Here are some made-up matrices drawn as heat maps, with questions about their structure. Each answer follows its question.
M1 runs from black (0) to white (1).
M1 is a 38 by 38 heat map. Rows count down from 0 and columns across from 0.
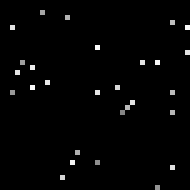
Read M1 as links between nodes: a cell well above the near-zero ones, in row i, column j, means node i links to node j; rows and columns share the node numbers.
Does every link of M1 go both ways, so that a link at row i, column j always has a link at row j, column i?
no
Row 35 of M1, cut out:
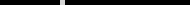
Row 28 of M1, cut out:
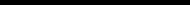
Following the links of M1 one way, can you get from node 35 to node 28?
yes
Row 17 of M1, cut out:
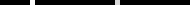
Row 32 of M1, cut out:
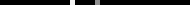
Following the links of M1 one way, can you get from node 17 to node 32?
no
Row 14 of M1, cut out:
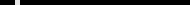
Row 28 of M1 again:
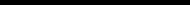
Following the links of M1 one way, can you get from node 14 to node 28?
no
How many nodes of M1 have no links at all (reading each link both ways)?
7
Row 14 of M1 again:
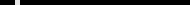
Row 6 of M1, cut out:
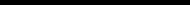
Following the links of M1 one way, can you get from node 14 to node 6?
yes
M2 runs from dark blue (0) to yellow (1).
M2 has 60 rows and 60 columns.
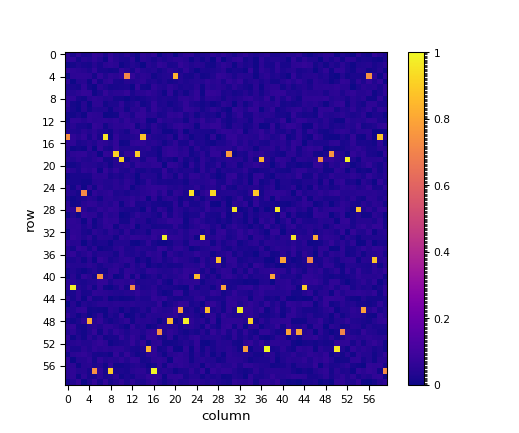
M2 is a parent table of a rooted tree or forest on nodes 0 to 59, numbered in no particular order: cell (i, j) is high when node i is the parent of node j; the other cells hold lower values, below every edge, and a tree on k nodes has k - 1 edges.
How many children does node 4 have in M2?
3
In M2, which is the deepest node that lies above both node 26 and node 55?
46
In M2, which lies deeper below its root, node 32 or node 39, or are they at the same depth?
the same depth
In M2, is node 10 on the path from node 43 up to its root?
no
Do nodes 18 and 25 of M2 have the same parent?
yes
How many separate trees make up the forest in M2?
2
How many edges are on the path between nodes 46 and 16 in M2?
5
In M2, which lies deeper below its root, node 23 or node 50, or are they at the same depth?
node 23
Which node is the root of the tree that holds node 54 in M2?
53
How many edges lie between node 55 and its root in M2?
3
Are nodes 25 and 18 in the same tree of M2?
yes
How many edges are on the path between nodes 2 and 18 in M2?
5
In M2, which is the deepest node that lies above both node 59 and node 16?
57
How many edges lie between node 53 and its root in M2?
0
